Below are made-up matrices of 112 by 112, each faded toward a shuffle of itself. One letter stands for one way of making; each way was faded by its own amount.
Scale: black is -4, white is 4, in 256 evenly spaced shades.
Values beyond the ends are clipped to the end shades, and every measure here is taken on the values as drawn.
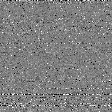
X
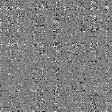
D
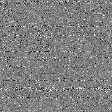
X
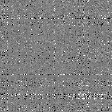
D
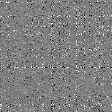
D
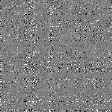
D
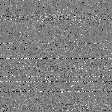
X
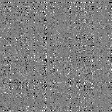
D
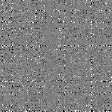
D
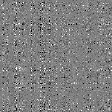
D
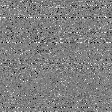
X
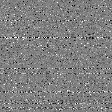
X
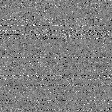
X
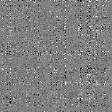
D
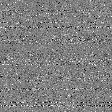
X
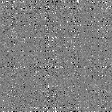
D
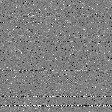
X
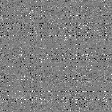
D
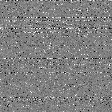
X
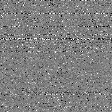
X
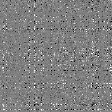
D
